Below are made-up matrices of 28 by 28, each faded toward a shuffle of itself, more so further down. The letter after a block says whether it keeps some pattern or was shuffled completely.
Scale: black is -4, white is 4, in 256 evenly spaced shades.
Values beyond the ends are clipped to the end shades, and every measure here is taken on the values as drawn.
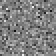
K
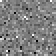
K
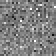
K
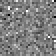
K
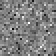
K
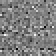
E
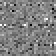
E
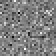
E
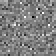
E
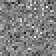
E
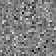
K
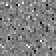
K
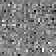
E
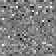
E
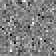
K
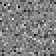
K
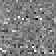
E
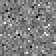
K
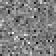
K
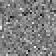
K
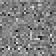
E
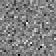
K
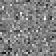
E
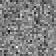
K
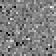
K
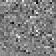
E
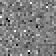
K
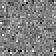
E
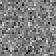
K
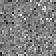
K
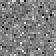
K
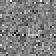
E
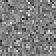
K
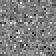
E
